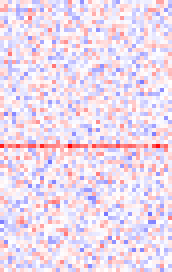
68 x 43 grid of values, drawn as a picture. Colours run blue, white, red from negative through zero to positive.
Overall the values sit about 50% of the way up the scale. There are no regular stripes. The grain is fine, like static. Row 37 differs from the rows beside it. The halves do not mirror each other.
